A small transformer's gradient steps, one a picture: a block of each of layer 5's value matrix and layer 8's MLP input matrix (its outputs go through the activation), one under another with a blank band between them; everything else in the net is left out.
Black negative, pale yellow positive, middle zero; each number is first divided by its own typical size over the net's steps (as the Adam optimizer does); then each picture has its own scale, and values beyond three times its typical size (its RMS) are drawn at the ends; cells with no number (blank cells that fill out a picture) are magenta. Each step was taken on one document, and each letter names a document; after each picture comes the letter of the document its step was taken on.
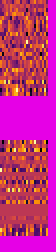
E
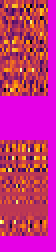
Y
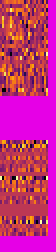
E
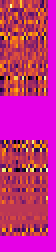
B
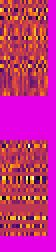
B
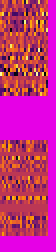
Y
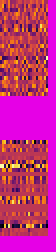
B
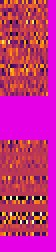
Y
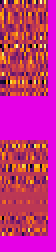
Y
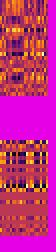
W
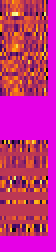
E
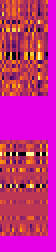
W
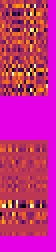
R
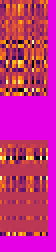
W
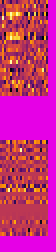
E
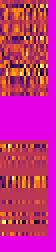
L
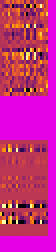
R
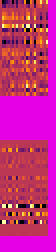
R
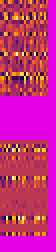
L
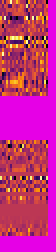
E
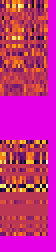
W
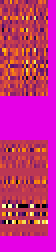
Y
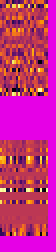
W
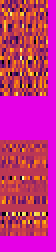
Y
